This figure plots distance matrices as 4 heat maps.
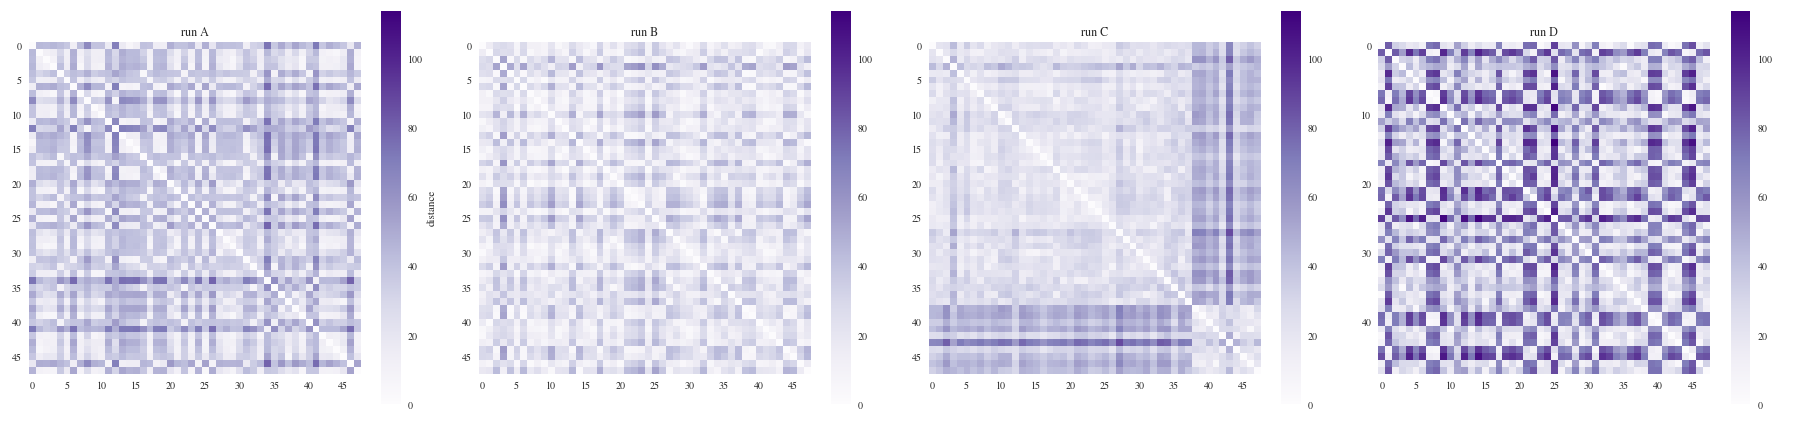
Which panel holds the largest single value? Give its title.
run D
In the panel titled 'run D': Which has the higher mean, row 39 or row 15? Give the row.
39
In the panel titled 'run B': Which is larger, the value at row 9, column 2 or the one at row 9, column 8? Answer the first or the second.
the first
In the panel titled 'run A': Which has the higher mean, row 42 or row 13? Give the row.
13
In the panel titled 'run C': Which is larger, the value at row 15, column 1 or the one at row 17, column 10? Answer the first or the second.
the second
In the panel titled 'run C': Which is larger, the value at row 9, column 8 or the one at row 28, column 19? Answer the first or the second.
the second
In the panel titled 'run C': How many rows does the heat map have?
48
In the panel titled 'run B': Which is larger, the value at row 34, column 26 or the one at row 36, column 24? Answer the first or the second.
the first
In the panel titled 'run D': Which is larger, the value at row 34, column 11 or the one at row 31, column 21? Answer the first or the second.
the first
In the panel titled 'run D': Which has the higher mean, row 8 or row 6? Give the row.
8
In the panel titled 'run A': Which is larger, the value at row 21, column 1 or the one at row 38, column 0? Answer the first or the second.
the second
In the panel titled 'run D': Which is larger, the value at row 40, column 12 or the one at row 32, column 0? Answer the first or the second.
the first
